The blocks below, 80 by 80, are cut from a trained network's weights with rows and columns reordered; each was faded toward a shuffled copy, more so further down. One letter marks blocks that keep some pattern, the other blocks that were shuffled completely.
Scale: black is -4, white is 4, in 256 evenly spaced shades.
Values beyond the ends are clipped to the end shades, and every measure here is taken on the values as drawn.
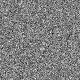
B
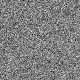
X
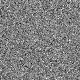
B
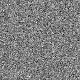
B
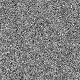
B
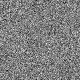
X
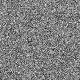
X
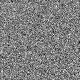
B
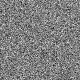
X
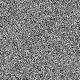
X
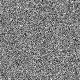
X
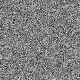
X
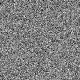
B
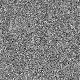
X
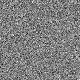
X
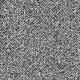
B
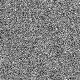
X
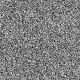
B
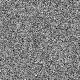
X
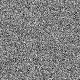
B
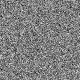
X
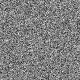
X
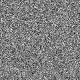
B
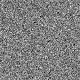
X
